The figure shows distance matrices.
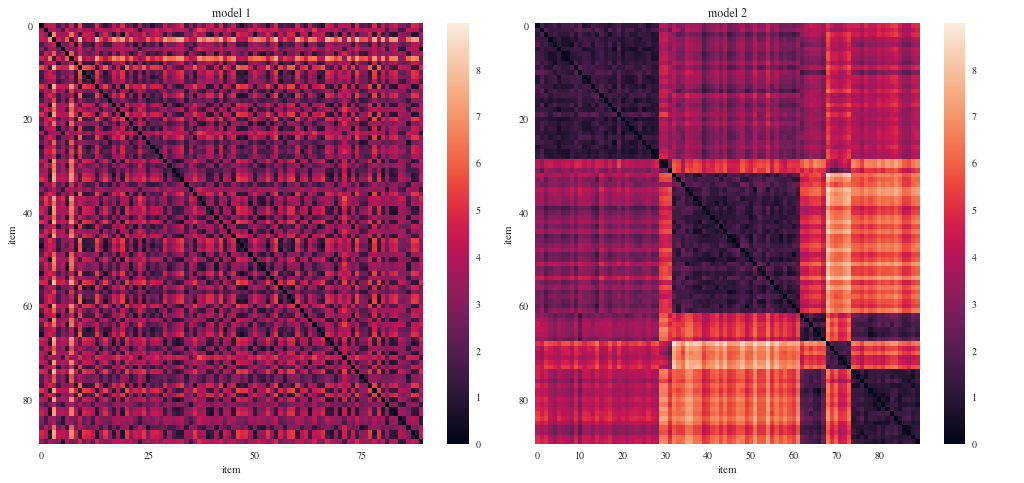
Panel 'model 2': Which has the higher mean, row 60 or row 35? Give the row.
35
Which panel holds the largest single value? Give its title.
model 2
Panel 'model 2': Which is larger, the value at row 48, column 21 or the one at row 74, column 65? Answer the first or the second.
the first
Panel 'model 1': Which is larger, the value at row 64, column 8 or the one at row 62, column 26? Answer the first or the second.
the first
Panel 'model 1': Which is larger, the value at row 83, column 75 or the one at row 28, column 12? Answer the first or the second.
the first
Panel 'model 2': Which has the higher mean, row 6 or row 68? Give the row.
68
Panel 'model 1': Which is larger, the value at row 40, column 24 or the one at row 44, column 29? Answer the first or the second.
the first
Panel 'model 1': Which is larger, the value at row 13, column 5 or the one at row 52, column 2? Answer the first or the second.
the first
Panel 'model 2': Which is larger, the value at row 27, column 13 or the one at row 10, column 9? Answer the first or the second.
the second
